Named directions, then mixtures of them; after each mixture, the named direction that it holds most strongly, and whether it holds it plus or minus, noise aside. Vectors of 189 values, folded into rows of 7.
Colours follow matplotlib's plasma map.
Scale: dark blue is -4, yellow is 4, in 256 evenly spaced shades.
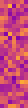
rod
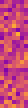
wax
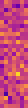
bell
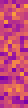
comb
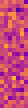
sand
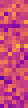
wax, minus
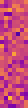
wax, minus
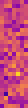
bell, plus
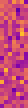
sand, plus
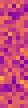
rod, plus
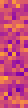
comb, minus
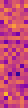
bell, minus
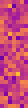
rod, plus
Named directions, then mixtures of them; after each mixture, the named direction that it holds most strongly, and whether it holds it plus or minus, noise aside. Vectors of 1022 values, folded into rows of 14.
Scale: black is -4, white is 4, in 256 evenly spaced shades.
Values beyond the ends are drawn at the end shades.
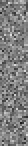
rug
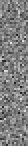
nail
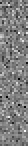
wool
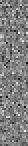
wool, plus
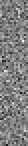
nail, plus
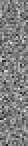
nail, plus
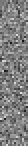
nail, minus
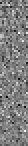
wool, plus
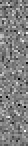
wool, plus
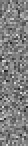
nail, minus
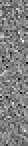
wool, plus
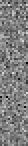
wool, plus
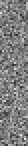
rug, minus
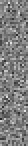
nail, plus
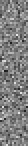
nail, minus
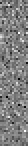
wool, plus
